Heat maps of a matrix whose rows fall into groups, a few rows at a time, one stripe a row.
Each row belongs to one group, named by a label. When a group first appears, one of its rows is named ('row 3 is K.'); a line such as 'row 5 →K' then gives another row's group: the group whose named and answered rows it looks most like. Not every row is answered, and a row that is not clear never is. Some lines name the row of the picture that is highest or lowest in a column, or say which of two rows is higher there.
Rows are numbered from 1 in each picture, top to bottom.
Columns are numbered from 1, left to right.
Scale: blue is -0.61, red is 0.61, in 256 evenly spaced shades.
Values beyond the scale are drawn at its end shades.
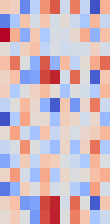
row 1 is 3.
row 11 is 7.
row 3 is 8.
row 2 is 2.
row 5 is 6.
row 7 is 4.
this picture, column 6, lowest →8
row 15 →3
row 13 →6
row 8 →7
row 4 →7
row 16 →3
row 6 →3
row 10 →6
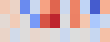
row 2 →3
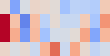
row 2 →8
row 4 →3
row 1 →4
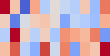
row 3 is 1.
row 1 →8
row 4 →6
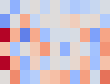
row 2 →2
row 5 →8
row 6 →6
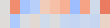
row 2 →4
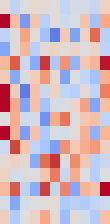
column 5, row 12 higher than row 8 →Yes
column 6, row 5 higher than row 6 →No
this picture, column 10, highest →3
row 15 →4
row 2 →8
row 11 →1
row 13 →3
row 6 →4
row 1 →4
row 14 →6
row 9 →1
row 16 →4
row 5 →6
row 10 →8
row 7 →8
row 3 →7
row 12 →3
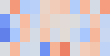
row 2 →2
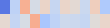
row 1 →2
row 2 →7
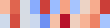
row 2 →1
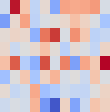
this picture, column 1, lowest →2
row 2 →2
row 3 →3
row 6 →2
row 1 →1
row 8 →7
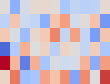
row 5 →8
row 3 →3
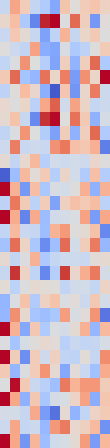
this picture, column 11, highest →6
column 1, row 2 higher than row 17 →Yes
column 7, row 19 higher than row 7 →No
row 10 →7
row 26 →8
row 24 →8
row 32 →8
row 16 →8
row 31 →1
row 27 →4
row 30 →7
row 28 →1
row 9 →3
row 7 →7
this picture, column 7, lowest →27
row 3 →1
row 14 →8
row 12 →7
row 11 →1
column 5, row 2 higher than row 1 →Yes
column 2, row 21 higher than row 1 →No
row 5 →7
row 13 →2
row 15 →1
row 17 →1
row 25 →4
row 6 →6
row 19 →7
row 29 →8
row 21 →4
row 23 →1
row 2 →3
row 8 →3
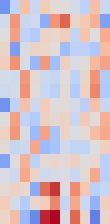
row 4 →4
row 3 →6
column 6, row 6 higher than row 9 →No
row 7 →7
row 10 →6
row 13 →7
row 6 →7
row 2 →1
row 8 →2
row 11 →7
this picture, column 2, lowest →4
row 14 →3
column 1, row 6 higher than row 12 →Yes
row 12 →2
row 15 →3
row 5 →6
